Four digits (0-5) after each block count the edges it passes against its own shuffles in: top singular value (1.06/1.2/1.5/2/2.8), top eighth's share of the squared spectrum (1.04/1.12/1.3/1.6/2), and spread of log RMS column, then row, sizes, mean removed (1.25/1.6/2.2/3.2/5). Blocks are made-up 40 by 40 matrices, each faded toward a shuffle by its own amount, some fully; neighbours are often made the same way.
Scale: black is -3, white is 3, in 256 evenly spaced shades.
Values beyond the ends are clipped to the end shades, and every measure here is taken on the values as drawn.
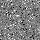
0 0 0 0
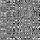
4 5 3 3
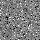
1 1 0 0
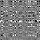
4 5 3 3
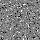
1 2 0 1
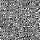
3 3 1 1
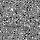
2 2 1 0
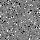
0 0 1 0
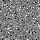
1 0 0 0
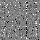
3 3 1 0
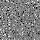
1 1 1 0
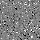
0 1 0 0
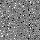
2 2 1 0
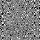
3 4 2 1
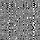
3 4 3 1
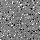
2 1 0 0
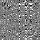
3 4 2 1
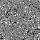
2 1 0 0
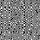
4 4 2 1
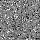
0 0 0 0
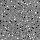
0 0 0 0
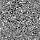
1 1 0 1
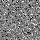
0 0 0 0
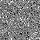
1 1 0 0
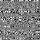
2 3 0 3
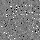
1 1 0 0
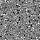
1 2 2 0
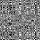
4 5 3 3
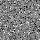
1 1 0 0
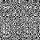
3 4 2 2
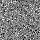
2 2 0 0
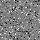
0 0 0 0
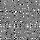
3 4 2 2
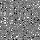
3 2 1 0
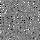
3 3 1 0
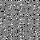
3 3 1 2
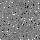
0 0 0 0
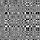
4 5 3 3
